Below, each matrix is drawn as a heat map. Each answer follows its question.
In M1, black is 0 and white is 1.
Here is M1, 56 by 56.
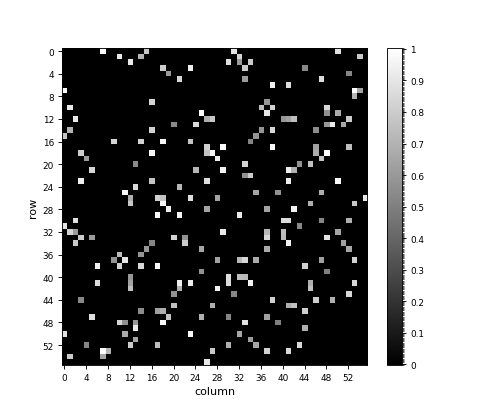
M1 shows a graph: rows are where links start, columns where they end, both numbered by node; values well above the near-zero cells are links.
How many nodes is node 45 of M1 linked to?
4
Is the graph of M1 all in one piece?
yes
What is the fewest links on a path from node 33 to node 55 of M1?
4
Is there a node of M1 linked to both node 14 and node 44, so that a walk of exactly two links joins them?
yes
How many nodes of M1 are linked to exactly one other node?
2
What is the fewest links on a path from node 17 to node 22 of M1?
5
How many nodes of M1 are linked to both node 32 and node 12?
2
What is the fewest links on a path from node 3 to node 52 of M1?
4
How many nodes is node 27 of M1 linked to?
4
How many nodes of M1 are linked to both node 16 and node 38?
1
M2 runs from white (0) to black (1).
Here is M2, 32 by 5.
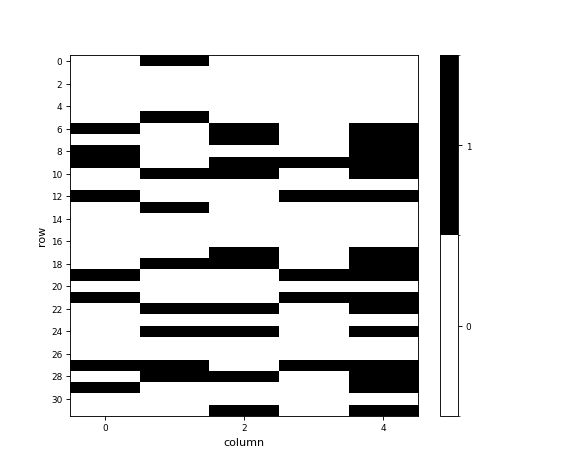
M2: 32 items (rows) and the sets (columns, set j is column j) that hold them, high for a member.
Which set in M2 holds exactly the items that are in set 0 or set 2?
4
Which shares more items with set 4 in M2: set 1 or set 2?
set 2
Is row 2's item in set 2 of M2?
no
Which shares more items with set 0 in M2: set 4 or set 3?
set 4
